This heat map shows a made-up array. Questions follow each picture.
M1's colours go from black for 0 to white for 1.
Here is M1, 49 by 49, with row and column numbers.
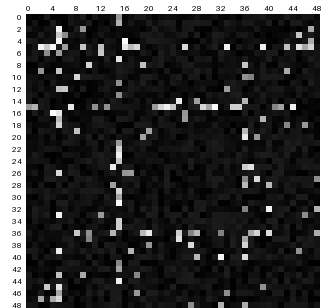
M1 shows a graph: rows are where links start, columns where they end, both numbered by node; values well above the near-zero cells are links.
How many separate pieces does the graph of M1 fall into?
3
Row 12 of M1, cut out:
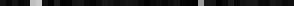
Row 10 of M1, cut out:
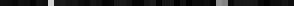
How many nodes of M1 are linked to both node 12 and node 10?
0
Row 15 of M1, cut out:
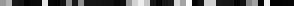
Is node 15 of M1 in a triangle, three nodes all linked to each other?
no
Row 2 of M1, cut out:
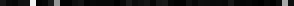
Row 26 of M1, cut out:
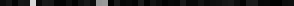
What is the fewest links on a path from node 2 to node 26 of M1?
2
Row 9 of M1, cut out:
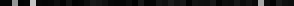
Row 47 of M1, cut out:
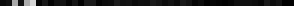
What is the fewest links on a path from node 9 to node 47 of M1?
2
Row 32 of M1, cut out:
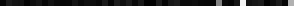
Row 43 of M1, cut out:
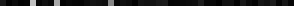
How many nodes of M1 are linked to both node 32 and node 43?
0
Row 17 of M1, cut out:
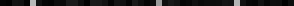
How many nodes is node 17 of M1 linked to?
3
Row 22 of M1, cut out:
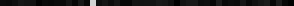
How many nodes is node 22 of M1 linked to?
1
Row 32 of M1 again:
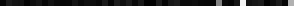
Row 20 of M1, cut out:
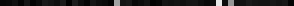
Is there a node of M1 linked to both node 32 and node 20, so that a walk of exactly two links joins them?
yes
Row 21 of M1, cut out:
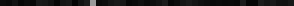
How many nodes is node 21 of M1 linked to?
1
